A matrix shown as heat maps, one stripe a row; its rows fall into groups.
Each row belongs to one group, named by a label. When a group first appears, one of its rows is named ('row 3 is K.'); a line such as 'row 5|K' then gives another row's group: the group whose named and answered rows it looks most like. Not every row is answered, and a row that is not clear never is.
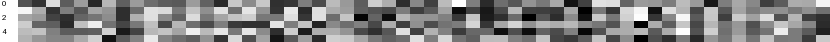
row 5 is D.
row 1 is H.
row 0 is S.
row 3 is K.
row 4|H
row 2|H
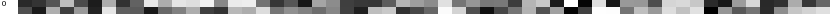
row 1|S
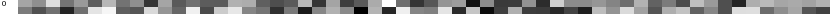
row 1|H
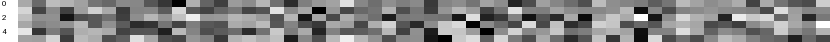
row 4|K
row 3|S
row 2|H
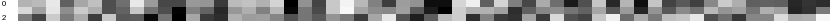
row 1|D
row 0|D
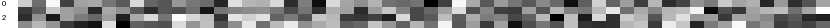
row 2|H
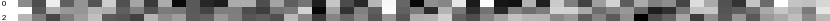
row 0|S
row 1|K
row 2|K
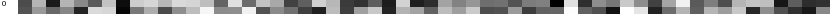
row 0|H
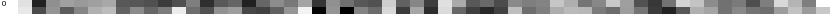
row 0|K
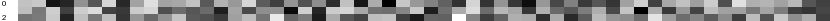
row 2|S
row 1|D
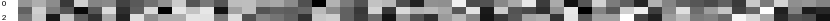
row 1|H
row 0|S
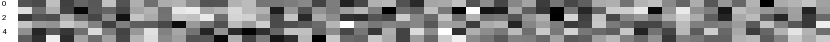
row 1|H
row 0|S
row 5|S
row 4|K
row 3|D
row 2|H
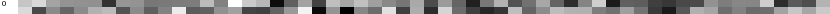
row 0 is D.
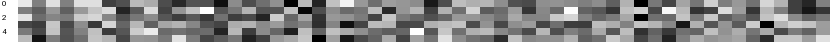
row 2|K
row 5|K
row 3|S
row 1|H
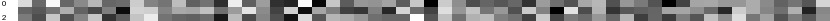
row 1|H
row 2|D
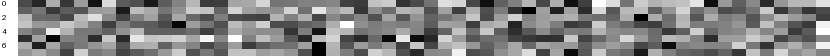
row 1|H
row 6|K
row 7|S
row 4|D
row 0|S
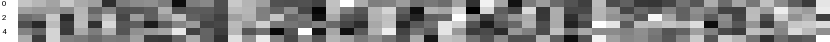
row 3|S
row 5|D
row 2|S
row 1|S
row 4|S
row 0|D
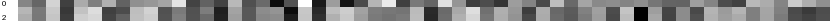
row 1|D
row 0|S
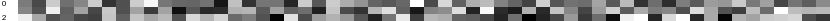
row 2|H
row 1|S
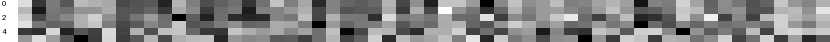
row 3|K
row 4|S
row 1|K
